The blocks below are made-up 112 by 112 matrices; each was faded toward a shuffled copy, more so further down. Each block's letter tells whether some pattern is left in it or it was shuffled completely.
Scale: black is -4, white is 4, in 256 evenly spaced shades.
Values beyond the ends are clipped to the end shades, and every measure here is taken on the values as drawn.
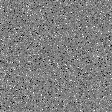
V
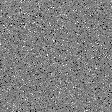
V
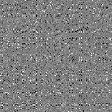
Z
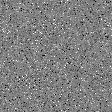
V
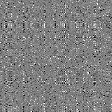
Z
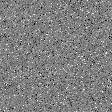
V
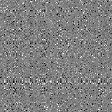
Z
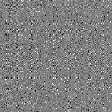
Z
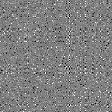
Z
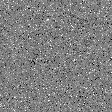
V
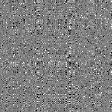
Z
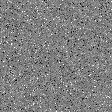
V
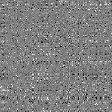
Z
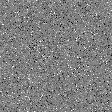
V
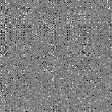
Z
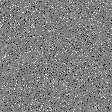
V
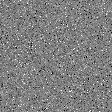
V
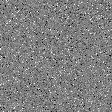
V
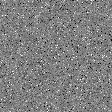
V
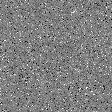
V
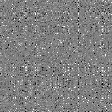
Z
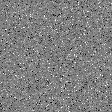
V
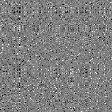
Z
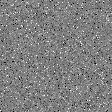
V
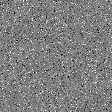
V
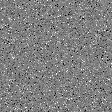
V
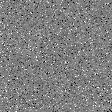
V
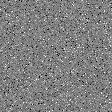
V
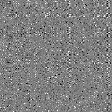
Z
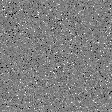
V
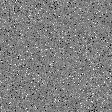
V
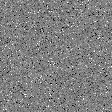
V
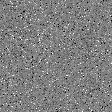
V
